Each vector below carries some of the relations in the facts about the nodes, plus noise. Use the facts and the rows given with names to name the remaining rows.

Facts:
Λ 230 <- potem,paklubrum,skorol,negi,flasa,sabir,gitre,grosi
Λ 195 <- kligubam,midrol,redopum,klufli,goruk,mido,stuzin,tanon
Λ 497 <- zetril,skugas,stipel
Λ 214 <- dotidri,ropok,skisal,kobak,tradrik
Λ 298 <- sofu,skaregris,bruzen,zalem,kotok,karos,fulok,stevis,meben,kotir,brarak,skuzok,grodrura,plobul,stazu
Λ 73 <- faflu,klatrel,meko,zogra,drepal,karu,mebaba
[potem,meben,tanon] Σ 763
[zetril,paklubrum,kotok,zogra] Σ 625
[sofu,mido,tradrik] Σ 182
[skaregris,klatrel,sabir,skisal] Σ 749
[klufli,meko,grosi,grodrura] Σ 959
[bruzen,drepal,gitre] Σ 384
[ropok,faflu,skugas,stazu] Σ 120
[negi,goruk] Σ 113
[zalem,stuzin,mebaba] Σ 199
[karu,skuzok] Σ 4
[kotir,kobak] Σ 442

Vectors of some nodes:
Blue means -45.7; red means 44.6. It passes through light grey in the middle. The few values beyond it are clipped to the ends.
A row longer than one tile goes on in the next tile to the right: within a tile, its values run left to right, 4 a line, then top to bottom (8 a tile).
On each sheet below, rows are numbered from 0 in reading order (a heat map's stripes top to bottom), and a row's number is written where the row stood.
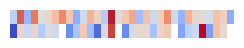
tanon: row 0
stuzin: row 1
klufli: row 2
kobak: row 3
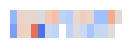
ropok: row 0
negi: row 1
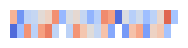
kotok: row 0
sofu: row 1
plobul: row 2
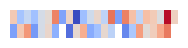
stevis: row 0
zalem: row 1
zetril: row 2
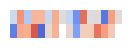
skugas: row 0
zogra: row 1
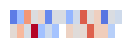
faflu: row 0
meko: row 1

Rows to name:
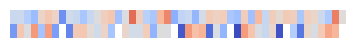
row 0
kotir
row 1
grodrura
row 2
tradrik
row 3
stazu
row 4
meben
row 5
paklubrum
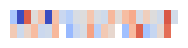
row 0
mebaba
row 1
grosi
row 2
stipel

